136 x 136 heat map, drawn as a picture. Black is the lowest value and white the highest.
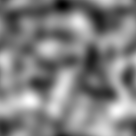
The field is smooth, with broad soft blobs. The histogram is bell-shaped. There are no lone odd cells.
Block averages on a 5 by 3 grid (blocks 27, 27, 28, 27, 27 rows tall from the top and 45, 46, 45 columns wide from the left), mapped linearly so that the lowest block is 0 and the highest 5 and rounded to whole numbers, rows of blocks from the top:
0 1 0 | 1 3 2 | 3 1 1 | 5 4 2 | 2 3 5
